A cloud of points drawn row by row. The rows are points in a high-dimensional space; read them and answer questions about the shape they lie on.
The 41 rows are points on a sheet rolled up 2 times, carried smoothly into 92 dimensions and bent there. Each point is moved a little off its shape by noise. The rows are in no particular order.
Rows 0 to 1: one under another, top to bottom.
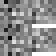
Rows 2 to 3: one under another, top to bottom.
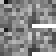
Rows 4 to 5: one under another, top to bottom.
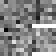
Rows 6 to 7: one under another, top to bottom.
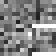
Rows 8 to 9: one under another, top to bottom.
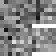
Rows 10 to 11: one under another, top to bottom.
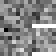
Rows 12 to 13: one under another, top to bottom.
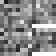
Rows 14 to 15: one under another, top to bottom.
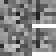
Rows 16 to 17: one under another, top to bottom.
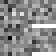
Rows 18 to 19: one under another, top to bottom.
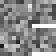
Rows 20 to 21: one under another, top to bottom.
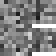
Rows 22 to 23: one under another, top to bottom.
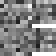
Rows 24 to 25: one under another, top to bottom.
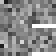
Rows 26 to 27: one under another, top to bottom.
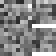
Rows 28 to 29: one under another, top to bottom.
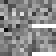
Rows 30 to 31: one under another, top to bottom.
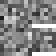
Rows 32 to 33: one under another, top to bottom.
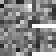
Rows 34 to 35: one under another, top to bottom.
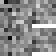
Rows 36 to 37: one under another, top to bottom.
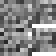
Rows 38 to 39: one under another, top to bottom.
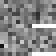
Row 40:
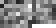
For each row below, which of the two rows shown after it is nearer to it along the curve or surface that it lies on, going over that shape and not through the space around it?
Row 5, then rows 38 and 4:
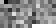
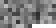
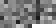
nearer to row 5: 4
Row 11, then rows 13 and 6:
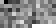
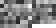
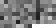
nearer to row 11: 13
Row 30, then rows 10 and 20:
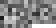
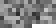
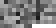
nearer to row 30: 20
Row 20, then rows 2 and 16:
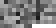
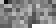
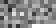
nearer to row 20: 16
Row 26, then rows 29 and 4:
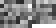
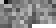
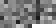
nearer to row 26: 4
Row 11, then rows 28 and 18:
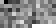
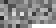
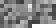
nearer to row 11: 28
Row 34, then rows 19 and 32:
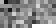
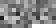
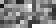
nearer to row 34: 32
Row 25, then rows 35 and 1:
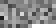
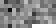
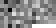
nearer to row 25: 1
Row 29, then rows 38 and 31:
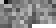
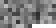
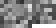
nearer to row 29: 31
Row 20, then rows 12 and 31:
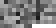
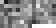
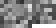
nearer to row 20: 31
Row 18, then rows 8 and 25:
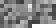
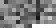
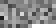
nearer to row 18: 8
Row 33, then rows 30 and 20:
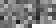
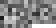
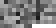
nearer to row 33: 20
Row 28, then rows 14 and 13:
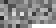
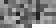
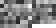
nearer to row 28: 14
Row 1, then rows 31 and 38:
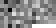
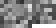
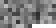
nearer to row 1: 31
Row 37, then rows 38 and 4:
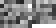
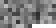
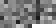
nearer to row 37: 4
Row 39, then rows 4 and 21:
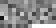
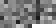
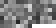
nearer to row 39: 4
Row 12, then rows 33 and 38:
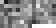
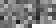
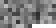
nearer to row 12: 33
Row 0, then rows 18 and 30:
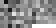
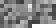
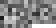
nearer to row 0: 30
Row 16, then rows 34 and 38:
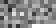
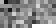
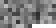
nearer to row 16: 34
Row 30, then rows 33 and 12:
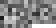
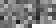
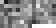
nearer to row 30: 33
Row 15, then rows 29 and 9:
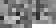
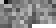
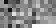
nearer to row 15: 9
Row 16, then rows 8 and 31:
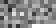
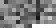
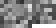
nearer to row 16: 8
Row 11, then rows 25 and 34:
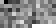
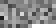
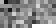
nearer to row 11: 34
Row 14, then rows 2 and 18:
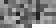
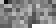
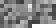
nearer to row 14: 18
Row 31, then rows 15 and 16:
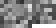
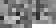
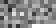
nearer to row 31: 15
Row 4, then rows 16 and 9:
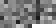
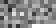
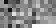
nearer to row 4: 16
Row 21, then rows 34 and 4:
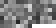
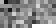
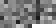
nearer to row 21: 4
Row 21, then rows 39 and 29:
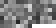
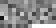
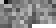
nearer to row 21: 29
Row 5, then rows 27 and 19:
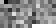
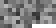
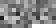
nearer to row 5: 19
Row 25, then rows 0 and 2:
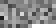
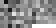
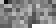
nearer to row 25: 0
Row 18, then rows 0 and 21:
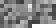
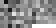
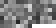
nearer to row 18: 21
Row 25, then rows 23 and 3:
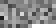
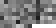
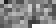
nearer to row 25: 23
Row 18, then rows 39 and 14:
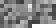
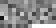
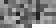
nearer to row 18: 14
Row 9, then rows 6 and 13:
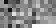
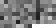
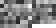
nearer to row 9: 13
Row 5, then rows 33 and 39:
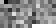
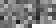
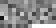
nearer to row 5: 39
